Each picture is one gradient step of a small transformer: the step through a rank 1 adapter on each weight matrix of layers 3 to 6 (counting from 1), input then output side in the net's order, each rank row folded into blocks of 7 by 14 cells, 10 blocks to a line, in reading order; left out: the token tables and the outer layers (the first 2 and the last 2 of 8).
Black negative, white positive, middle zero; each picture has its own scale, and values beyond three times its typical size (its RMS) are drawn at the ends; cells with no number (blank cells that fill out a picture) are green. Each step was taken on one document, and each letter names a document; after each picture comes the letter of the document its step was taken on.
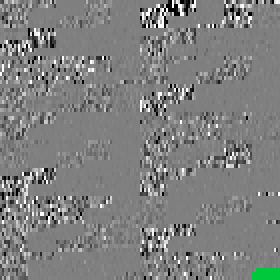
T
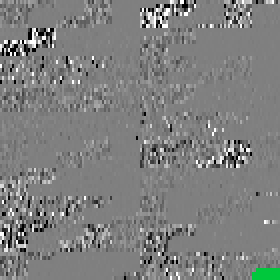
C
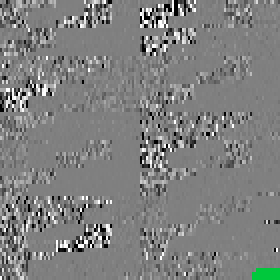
T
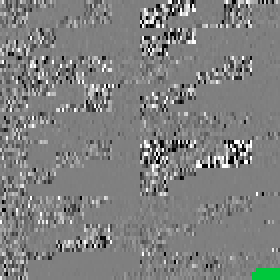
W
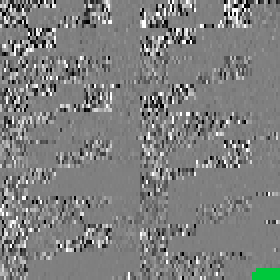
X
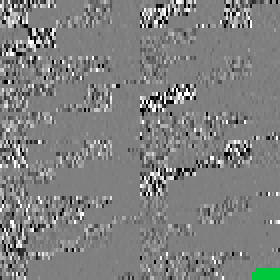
X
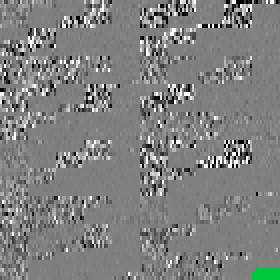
X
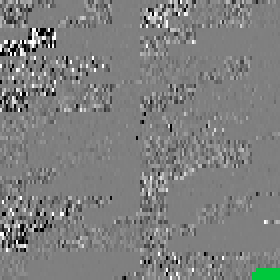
C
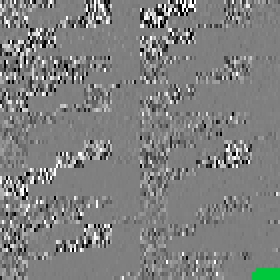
X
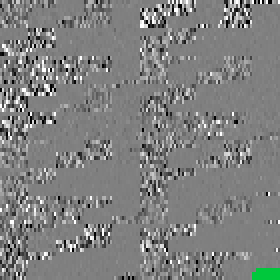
X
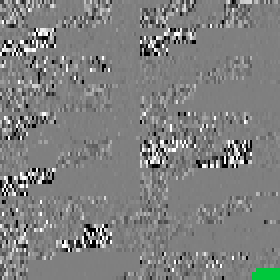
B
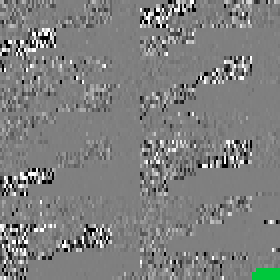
B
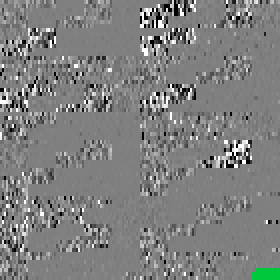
T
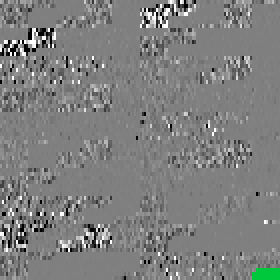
C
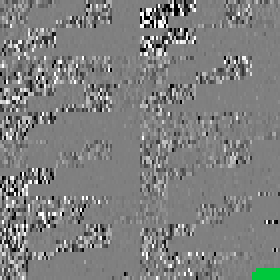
T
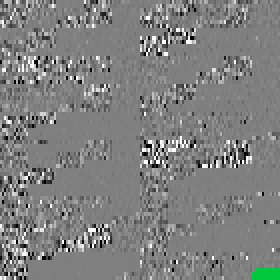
B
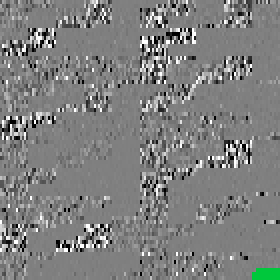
W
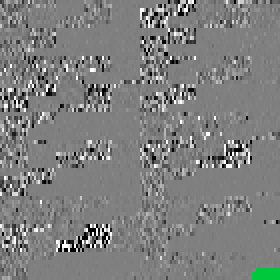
B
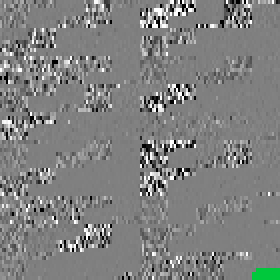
X
